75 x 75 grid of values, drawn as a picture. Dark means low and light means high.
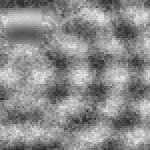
Rings: centred on the middle left. Odd patch: calmer, in the top left. Stripes: horizontal, repeating 5 times.
